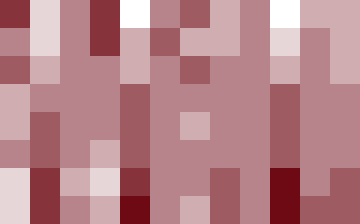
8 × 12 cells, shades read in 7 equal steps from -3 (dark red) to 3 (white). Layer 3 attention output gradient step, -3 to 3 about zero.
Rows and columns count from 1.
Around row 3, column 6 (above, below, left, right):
-1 0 1 -1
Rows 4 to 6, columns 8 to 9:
0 0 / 0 0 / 0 0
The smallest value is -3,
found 3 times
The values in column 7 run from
-1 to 1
